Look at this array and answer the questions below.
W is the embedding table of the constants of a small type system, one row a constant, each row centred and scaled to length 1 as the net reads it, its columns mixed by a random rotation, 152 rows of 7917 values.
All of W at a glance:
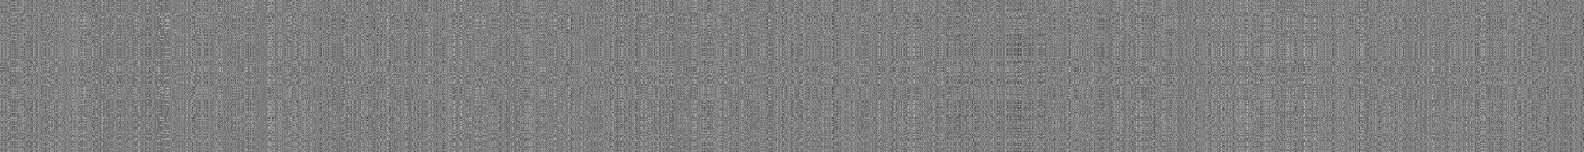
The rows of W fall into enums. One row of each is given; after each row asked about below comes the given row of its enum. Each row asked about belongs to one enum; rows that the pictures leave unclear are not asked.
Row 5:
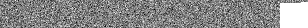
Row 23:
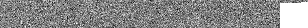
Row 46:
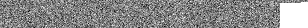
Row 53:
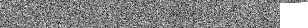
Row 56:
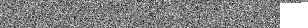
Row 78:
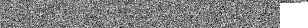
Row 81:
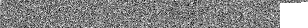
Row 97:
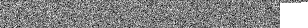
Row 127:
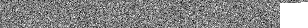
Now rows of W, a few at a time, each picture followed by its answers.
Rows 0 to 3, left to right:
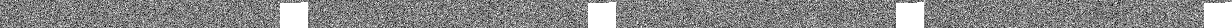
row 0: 5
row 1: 127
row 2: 23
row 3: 81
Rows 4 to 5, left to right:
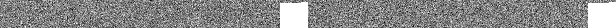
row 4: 23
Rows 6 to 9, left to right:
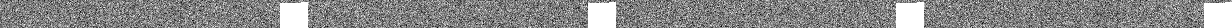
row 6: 127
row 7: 97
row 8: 5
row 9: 53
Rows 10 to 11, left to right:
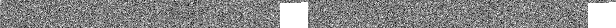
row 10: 81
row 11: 127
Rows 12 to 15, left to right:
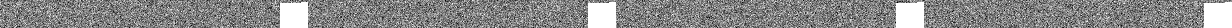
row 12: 97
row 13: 56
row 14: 78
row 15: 46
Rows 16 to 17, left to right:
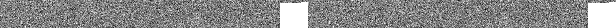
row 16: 23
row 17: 23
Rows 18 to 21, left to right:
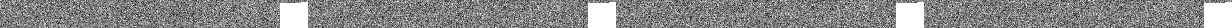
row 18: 53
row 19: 56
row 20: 56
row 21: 56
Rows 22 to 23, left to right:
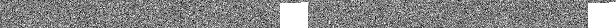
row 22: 127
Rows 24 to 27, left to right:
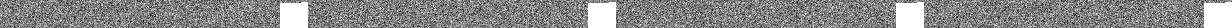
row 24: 56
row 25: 5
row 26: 127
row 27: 56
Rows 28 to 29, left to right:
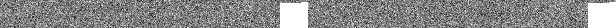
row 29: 53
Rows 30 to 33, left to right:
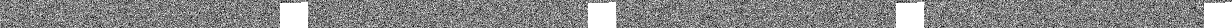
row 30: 78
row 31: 5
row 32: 78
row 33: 97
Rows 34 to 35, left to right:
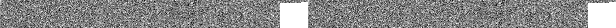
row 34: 81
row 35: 81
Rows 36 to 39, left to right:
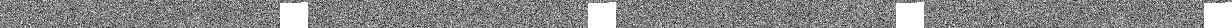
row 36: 23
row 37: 5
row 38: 53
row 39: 23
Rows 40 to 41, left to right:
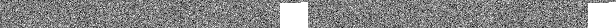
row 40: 127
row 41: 46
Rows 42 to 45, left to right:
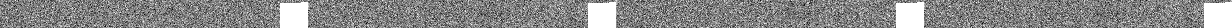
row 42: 5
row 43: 53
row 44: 81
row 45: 53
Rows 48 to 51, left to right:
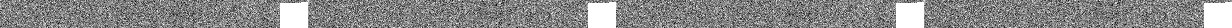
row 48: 53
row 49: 81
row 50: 53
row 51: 81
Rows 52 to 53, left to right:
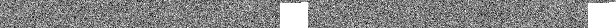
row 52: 56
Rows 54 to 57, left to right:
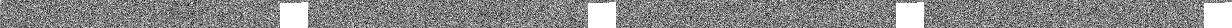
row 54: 81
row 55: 53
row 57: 5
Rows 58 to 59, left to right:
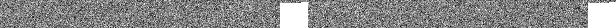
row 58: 56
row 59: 97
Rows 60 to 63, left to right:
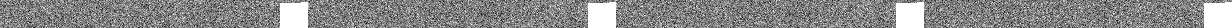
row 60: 46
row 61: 53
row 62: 53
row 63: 127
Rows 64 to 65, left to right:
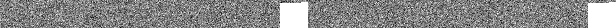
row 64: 78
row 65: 127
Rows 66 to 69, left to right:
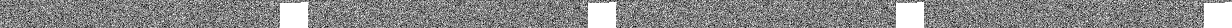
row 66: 46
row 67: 97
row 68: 97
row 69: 46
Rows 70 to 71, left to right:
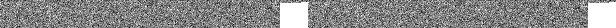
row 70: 97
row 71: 97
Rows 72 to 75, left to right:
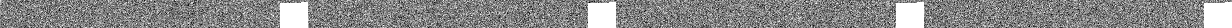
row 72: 81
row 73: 78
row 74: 46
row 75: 5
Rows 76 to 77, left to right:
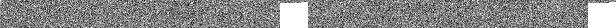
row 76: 81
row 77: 56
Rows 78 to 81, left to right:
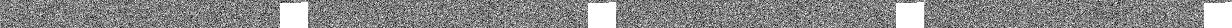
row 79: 127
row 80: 127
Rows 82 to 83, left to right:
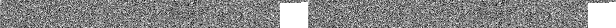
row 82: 81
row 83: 81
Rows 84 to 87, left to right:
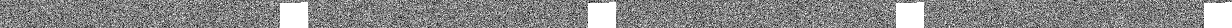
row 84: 46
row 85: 78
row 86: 127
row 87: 23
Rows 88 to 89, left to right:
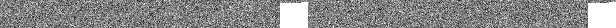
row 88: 56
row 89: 23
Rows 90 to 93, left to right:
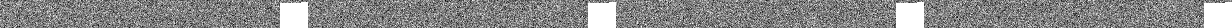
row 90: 97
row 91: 56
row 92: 23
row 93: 56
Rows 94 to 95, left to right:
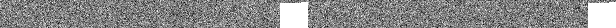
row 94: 53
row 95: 97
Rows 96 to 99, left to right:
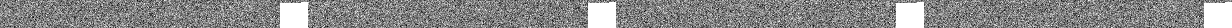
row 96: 56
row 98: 46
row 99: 56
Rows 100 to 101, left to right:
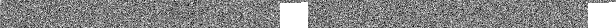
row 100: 81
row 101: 5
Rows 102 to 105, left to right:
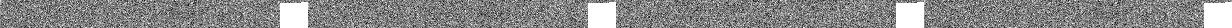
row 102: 81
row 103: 53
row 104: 56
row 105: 81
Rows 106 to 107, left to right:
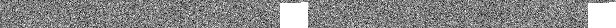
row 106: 127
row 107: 53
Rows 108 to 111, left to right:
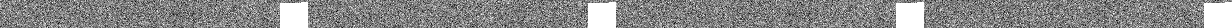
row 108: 53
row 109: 46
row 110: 53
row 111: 127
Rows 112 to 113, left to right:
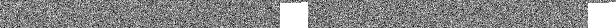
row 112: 97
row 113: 5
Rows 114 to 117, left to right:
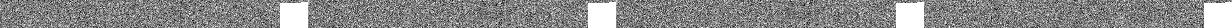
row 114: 127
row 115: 81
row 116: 81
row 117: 23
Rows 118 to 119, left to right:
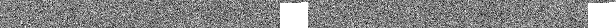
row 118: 23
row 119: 53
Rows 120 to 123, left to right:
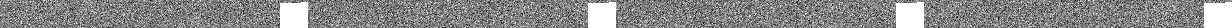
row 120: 23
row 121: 127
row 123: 56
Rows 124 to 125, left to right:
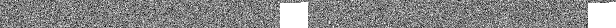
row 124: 5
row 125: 23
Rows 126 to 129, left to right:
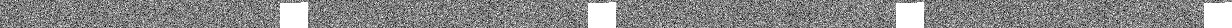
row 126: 5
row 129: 127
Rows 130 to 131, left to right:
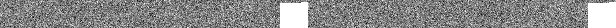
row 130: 56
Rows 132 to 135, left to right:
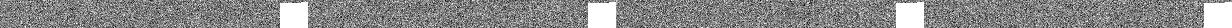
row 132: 23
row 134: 81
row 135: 46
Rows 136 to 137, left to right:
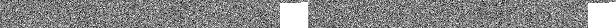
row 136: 127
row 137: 81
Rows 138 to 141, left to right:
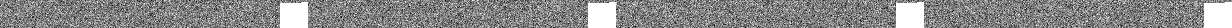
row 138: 56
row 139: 56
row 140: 97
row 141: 46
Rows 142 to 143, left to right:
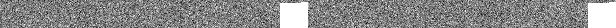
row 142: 127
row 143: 53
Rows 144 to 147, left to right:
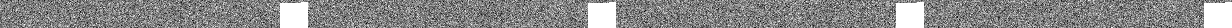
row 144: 127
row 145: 53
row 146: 46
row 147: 56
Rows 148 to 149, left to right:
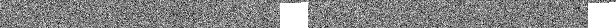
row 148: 53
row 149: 97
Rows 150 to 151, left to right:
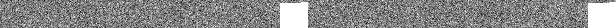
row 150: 127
